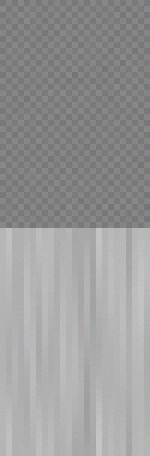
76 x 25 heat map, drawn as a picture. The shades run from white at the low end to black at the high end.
It is made of 2 by 1 panels. Panel 1,1: middling, checkered, faint in contrast. Panel 2,1: low, streaked downward, faint in contrast.
